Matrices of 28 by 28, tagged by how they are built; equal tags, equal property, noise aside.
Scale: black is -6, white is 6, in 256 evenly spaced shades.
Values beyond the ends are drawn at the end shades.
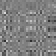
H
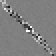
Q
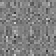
H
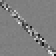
Q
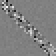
Q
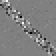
Q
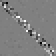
Q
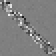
Q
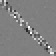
Q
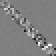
Q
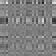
H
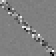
Q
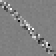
Q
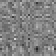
H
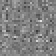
H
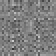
H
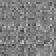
H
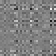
H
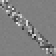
Q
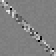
Q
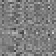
H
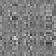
H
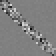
Q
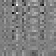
H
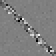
Q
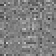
H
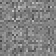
H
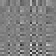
H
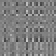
H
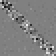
Q
